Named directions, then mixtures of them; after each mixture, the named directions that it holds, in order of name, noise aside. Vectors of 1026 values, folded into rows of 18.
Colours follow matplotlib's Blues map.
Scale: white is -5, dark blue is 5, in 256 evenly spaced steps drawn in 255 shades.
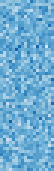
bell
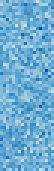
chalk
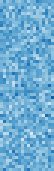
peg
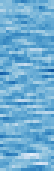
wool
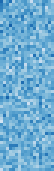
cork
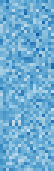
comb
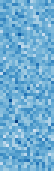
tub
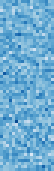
tub, wool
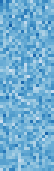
comb, cork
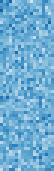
cork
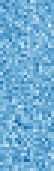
bell, tub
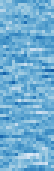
wool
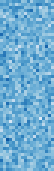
bell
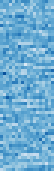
cork, tub, wool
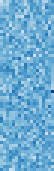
comb, cork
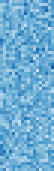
bell, chalk, comb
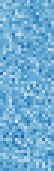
tub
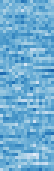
cork, wool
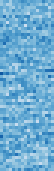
chalk, peg, wool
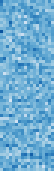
cork, tub, wool
